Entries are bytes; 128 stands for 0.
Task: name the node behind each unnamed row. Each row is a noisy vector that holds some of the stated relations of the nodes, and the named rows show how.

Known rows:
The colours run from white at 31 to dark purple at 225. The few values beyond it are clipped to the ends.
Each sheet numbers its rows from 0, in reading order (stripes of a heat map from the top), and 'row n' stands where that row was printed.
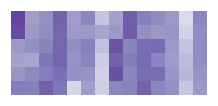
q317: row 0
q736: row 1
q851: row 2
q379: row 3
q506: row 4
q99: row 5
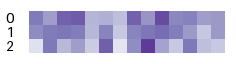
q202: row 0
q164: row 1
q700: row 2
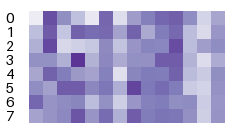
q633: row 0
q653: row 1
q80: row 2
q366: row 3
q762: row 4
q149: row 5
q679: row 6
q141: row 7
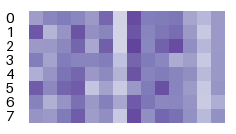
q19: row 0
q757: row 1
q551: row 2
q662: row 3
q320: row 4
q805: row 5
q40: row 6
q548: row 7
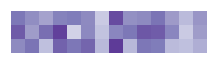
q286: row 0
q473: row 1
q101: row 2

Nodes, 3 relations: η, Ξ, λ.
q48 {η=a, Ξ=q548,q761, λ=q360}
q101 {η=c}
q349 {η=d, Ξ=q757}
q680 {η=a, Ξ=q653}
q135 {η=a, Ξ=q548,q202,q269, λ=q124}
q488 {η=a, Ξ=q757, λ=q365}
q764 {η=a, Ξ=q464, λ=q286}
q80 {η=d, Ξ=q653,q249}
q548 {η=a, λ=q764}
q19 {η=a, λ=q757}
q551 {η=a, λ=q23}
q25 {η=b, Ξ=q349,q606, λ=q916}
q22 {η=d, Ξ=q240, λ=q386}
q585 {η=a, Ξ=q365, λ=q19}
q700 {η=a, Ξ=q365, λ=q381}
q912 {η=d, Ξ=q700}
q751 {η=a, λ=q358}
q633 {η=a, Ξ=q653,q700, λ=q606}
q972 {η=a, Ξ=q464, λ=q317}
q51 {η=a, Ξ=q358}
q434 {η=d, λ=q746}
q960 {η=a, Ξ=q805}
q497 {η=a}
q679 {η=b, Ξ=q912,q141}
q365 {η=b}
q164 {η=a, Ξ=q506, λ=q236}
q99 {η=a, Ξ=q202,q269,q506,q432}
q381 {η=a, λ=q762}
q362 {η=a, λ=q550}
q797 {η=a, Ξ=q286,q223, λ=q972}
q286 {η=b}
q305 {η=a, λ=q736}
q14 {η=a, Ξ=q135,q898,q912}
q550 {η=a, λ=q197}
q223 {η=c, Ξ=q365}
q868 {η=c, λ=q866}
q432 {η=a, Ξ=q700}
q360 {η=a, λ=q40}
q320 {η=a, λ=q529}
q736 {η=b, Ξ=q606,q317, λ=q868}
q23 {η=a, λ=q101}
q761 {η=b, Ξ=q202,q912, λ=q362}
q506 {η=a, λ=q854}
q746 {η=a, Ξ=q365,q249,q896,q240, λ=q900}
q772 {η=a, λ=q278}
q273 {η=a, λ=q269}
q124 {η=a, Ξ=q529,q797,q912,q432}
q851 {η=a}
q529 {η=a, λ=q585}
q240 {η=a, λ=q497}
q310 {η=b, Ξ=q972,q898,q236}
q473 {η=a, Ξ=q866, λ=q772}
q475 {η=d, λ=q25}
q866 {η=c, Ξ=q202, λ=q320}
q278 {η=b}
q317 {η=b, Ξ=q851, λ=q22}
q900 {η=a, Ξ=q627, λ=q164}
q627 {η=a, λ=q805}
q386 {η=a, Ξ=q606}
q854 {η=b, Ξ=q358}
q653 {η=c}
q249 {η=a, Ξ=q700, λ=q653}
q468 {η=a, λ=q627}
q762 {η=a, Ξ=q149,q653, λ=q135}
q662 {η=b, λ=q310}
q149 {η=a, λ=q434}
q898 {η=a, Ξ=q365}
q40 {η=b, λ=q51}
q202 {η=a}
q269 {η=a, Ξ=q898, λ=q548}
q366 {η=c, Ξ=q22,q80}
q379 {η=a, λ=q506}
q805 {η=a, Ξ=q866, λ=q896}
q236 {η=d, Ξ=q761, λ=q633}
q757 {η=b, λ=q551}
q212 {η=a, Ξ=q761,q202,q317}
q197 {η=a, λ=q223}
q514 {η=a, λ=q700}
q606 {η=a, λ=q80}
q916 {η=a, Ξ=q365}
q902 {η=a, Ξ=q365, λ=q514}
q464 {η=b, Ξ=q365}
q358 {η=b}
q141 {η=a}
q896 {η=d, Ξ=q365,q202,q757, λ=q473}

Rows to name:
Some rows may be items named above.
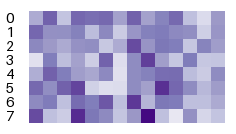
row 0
q653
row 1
q679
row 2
q475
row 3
q700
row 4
q762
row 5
q135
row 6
q101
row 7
q464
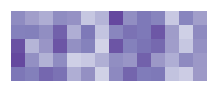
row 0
q475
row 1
q386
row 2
q757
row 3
q236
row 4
q972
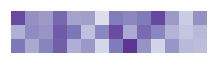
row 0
q854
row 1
q868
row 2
q902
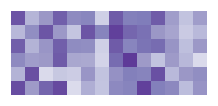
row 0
q757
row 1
q751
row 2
q757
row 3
q898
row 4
q80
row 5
q212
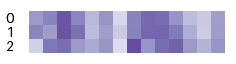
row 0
q797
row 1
q488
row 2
q606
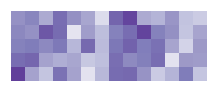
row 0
q916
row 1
q48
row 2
q51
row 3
q22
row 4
q896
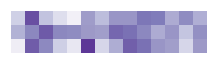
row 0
q912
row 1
q305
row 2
q249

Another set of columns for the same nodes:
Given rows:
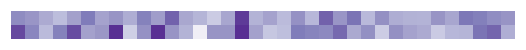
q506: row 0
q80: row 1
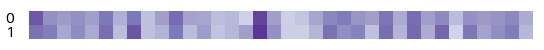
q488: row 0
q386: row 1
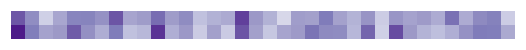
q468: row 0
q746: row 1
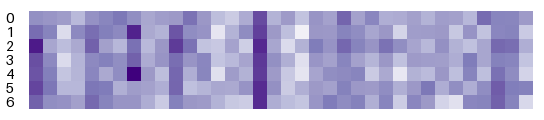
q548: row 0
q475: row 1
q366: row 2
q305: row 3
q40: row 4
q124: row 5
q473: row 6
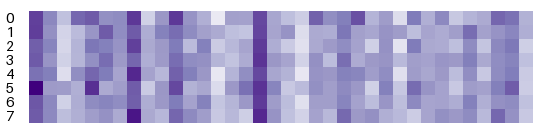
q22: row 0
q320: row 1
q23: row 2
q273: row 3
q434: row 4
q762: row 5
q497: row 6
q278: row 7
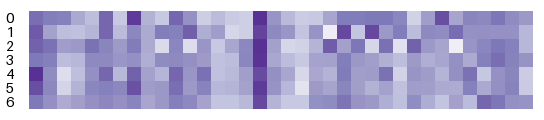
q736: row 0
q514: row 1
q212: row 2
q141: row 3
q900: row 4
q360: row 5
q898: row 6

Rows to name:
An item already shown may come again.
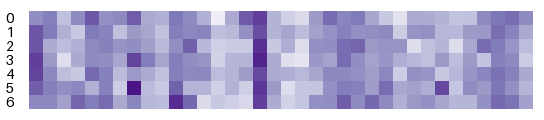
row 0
q912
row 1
q164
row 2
q866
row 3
q101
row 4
q164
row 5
q25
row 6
q896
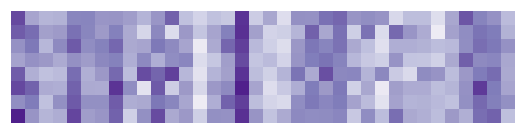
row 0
q866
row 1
q212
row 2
q912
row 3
q202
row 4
q653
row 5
q679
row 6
q912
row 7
q680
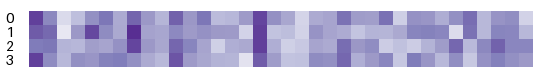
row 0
q900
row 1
q51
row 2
q286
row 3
q764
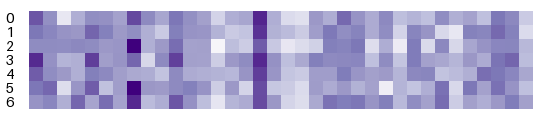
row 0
q101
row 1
q473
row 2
q757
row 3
q680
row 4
q135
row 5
q358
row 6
q349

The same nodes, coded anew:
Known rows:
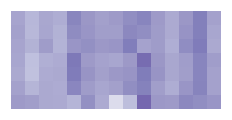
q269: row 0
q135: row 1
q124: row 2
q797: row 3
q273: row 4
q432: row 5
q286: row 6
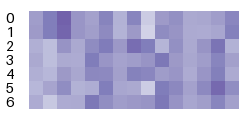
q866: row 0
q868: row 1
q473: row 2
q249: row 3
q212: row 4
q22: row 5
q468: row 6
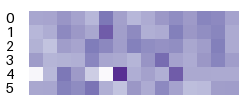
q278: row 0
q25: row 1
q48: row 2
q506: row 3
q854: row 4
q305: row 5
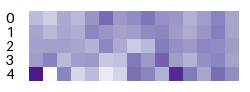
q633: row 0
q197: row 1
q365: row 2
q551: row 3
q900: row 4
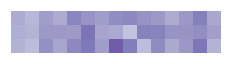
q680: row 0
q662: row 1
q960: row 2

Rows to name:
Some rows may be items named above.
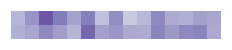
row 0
q736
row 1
q310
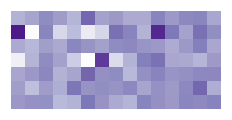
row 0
q310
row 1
q900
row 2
q680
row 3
q358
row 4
q366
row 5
q746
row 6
q223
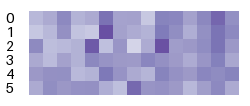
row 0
q896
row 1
q80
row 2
q149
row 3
q762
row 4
q223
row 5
q585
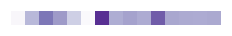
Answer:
q854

